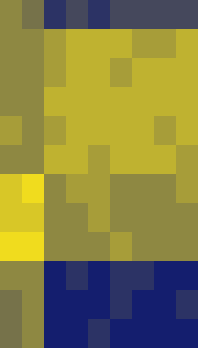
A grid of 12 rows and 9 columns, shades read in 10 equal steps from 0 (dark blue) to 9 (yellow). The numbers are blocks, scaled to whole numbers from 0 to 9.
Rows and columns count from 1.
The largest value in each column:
9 9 7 7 7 7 7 7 7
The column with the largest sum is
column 2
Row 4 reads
5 5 7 7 7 7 7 7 7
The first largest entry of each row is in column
1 4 4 3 4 3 2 1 1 1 2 2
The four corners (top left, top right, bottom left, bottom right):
5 2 4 0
